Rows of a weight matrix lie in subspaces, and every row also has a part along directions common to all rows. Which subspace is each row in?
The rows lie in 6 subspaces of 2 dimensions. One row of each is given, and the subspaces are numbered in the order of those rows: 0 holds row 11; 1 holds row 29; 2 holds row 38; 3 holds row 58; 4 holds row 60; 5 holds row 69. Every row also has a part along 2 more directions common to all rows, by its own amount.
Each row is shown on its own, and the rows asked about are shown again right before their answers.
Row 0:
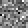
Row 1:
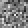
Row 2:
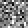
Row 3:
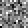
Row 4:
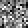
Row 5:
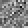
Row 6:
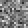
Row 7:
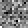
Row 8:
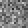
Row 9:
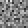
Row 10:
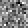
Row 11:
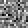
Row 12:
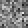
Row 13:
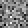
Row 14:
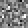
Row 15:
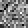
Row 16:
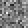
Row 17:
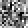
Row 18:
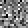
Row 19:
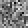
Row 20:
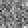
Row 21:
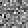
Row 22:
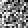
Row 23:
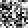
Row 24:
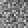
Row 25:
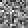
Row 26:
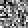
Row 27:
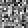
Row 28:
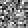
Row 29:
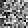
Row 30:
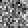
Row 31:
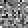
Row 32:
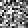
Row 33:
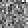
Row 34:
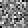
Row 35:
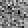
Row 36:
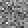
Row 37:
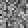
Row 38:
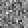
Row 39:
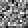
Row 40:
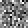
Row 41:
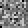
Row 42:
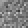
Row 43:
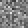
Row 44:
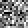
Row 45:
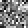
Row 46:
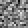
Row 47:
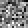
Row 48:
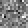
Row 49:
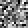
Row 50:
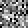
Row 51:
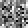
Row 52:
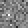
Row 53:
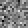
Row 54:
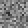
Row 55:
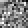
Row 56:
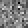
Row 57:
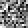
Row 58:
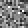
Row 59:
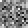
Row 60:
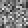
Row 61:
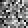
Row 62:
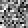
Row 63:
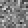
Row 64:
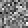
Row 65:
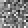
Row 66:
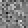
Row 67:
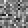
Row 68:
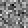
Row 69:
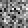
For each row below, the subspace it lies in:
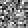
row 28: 5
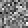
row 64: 4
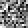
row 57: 5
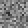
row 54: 0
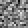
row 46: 5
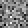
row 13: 2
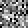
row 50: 0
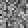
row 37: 2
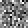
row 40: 2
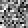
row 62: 5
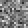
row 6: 5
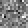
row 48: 3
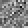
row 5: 4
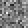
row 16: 2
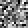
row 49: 5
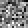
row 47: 1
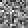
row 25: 3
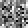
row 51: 4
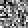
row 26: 0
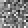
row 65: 1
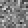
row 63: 5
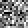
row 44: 1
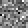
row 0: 3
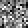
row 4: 4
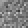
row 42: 1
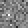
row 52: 0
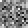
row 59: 4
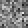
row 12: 4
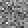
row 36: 3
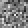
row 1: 1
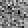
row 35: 3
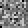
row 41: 0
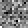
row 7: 2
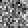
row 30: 2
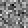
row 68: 2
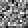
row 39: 3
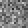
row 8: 5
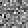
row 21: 3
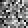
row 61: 1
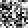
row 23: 4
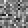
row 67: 0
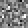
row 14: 3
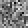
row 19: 4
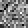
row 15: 5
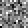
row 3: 2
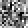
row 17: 4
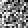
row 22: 1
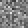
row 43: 3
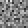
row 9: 3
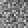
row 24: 1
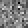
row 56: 4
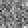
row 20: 4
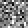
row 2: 1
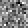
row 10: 2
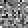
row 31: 0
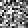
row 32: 3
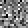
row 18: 0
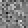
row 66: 2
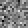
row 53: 5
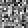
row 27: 0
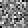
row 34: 0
